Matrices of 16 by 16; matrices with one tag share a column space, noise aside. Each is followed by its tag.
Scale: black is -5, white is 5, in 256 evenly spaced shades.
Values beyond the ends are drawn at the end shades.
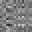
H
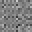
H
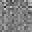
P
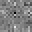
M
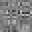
M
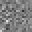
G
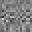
G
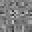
M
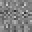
M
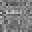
M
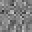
M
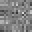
M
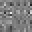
M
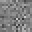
H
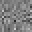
G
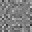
H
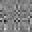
G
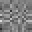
G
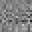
G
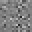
H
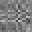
G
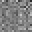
P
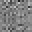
P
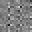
H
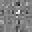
M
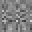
G
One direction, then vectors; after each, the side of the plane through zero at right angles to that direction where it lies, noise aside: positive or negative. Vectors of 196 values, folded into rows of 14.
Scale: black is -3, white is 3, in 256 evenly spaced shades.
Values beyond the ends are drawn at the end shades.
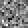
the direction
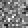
negative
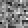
positive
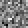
negative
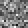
positive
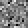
positive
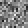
negative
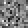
positive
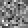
positive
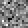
positive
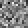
positive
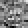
negative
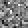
negative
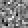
negative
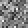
positive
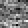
positive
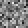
positive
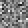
positive
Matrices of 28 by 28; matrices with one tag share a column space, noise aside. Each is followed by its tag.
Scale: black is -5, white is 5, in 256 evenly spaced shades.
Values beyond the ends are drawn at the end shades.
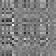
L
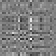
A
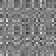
L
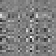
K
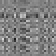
K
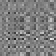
A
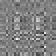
A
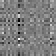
L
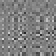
A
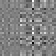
L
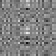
L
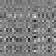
K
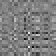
A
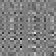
A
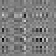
K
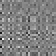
A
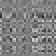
K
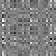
L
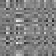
L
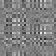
L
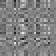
L
